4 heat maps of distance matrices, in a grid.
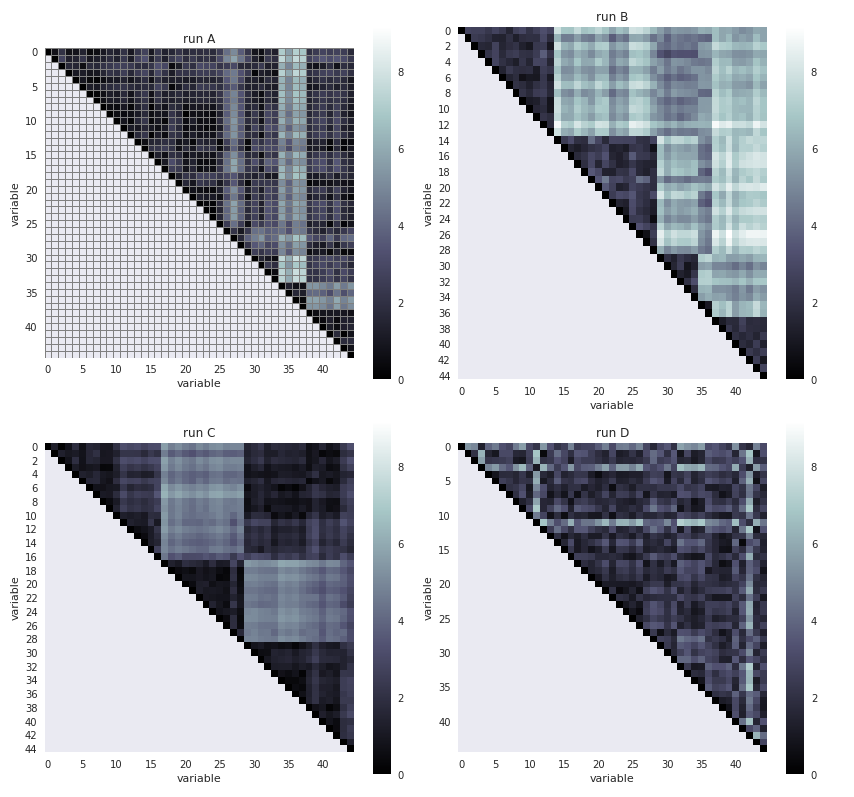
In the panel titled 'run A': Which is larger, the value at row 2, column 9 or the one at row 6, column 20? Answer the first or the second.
the first
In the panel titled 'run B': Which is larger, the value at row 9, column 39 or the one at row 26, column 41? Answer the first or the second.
the second
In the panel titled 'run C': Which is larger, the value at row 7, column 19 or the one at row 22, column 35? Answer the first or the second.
the first
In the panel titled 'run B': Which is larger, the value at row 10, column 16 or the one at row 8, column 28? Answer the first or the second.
the first
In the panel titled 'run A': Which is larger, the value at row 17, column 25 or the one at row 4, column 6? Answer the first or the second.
the first
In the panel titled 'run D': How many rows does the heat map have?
45
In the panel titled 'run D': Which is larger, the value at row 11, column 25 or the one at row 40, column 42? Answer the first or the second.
the second
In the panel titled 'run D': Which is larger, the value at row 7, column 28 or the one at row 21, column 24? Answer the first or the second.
the first
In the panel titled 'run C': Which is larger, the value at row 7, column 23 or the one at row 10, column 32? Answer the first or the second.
the first
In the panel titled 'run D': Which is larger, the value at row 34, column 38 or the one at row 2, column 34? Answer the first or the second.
the first
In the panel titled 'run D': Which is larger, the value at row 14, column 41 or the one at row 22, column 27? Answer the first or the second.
the second
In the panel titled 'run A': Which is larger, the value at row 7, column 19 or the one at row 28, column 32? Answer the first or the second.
the second
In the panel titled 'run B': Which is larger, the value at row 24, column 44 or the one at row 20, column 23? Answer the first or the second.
the first
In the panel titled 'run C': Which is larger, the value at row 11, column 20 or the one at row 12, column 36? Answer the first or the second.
the first
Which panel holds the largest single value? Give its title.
run B
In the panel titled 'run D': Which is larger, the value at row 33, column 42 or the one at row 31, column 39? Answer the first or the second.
the first
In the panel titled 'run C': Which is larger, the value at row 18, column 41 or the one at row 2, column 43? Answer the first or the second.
the first
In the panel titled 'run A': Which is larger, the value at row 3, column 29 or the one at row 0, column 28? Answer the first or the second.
the second
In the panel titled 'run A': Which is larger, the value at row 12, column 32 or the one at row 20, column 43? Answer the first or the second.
the first
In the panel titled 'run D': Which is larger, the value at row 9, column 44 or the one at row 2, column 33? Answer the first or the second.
the first
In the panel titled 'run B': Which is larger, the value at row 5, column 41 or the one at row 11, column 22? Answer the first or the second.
the first
